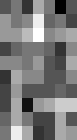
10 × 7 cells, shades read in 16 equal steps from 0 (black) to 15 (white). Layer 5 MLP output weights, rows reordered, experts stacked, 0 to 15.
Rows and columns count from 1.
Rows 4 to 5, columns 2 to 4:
6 7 7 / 8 7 9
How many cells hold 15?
1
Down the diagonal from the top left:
5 7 11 7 5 5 5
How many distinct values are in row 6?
4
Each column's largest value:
9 14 11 15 10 12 12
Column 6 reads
0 7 9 3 4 5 6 12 10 10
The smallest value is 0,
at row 1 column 6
